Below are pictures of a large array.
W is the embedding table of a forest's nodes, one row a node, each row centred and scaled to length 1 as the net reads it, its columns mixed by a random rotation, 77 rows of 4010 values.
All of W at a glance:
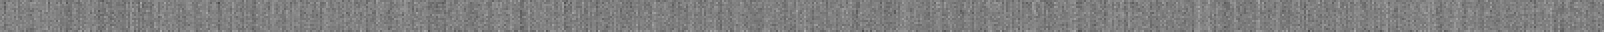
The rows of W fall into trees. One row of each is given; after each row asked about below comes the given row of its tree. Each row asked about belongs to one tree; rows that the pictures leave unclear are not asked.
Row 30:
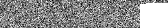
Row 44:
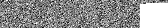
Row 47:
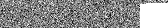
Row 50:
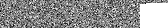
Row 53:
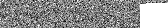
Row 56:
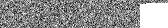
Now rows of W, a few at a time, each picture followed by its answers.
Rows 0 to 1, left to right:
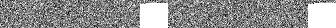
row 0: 50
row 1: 56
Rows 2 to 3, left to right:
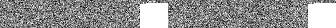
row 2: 30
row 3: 30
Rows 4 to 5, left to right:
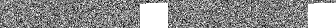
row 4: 56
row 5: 50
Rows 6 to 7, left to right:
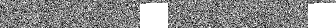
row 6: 50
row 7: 50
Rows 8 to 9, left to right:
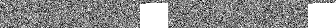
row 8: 50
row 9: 53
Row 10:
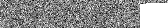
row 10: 53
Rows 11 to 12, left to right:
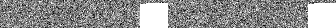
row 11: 47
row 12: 50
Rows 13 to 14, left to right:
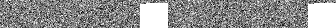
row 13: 44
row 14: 56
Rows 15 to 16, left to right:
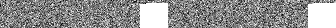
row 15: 50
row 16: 53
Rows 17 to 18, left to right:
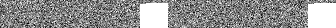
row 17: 50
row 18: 47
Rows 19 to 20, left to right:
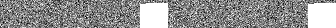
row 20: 44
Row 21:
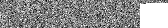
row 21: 44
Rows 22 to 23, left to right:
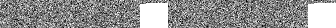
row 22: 53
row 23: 50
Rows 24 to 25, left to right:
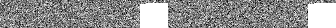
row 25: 30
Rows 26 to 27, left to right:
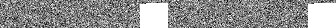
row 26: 50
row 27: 44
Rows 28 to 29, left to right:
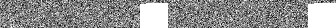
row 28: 30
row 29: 44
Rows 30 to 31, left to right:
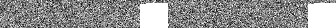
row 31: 50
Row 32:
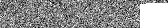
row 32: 30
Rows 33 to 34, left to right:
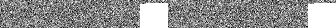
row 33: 47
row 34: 47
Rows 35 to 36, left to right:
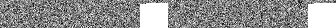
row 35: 56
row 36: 47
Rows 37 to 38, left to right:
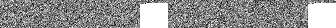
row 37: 56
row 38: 30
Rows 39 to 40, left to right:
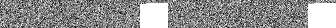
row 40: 47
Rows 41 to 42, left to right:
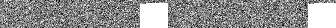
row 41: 44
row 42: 56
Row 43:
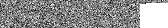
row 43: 50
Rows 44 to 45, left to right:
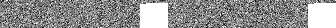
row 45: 30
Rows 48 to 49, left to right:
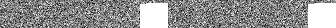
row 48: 30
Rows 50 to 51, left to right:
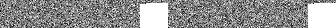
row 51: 56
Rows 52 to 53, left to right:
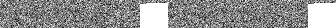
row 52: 53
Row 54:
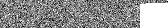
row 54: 30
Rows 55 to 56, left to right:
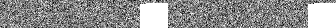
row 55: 30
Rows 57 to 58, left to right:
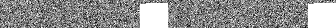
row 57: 50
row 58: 44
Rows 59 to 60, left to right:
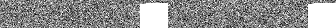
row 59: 47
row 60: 53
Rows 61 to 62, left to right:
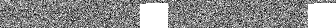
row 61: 47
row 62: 47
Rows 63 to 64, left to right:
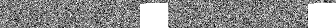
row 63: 53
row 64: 30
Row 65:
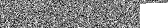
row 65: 50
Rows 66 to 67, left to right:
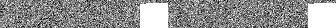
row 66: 30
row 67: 44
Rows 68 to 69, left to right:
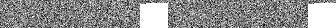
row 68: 56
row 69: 56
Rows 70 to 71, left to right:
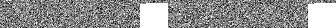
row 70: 44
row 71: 30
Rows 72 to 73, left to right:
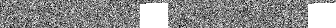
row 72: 50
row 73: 53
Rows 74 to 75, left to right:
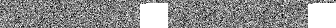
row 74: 30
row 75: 53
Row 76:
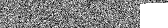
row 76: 30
